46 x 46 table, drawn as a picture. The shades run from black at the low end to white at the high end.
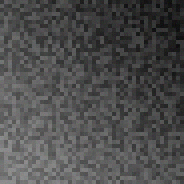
Grain: fine. Odd rows or columns: none. Average level on the scale: 30%. Slope: up to the bottom left. Ninth with the highest average: bottom left.
